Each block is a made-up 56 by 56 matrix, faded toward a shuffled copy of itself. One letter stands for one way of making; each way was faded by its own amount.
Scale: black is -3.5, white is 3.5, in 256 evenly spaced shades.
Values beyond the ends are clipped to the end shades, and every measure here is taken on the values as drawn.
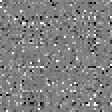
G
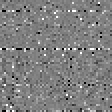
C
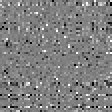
C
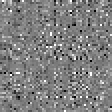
C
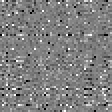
C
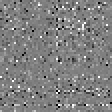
G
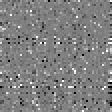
G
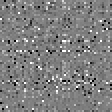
G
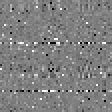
C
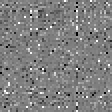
G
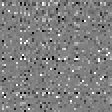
G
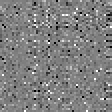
G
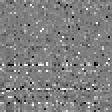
C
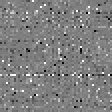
G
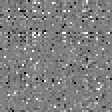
G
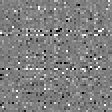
C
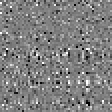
C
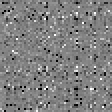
G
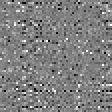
C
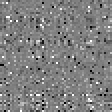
G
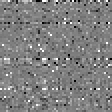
C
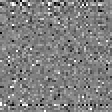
C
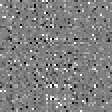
G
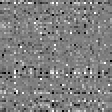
C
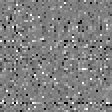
G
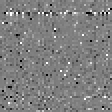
G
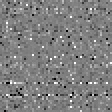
G
